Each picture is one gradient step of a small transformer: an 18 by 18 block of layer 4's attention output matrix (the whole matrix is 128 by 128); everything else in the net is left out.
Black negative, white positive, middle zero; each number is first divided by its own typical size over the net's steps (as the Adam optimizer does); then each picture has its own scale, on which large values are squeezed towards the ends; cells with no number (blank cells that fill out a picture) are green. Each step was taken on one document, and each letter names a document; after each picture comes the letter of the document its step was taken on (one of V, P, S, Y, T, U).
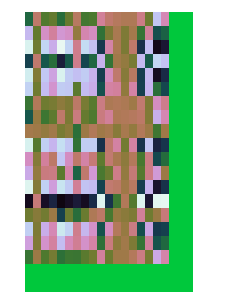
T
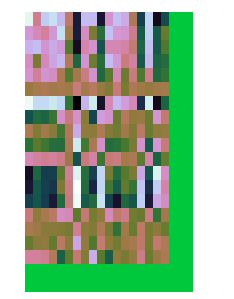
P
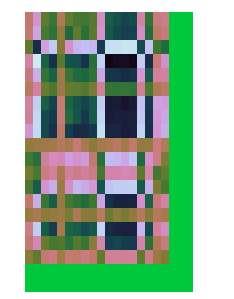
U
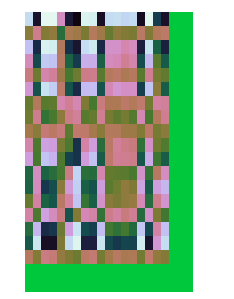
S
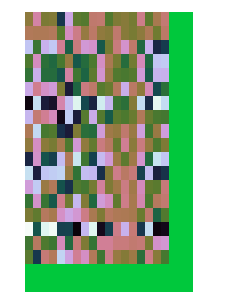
P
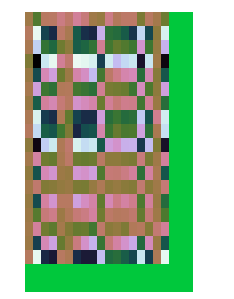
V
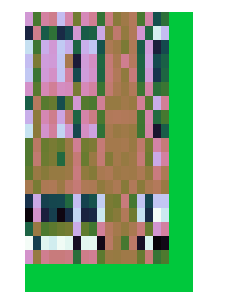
T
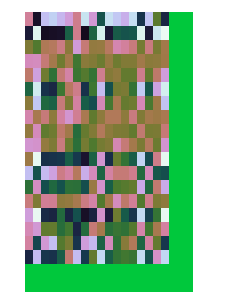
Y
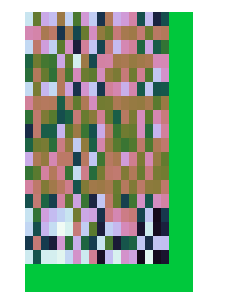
P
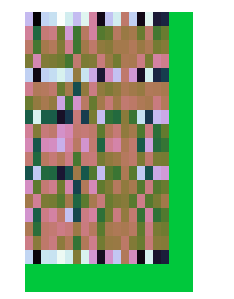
P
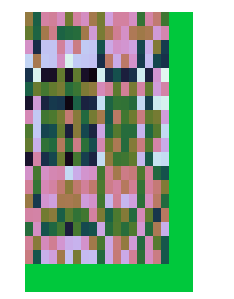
Y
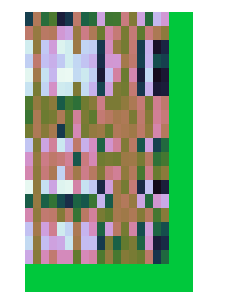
T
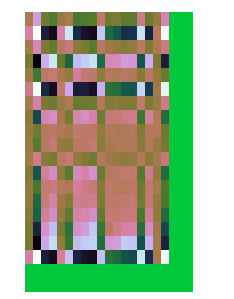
V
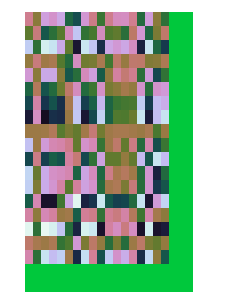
S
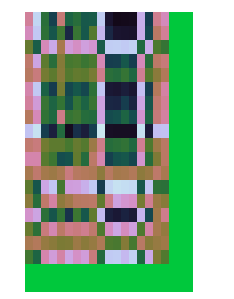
U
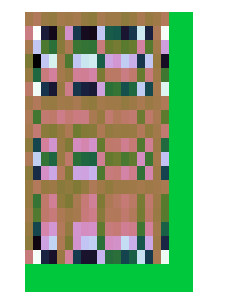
V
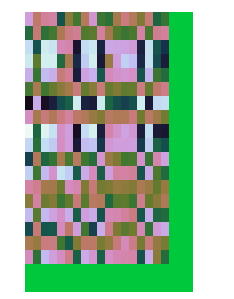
S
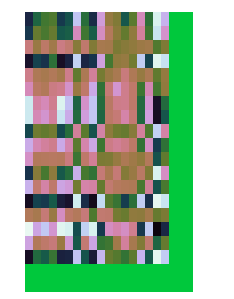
T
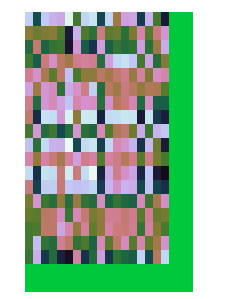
Y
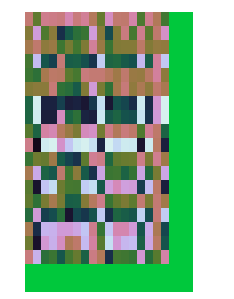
Y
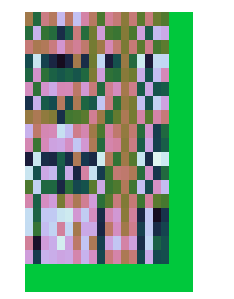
P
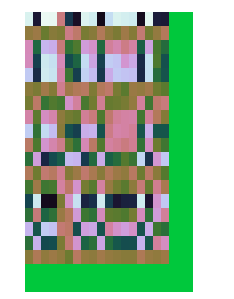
S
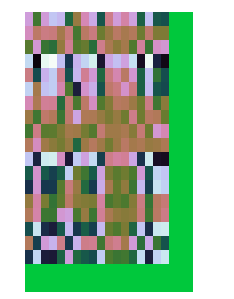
P
